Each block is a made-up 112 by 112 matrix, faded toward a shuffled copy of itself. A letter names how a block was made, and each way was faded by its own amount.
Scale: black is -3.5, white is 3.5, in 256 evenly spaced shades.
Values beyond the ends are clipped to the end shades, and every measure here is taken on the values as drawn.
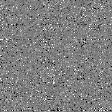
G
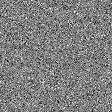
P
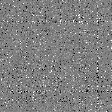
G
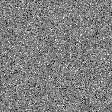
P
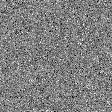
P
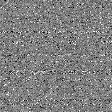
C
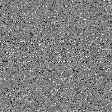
C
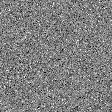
P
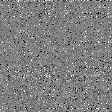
G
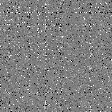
G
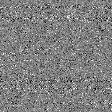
C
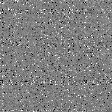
G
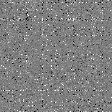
G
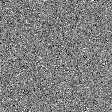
P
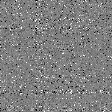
G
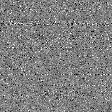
C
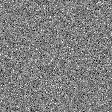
P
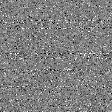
C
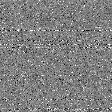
C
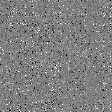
G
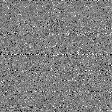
C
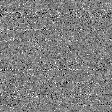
C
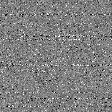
C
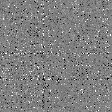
G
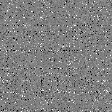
G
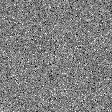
P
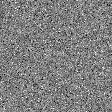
P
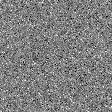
P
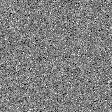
P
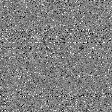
C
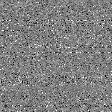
C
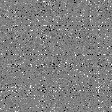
G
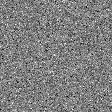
P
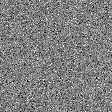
P
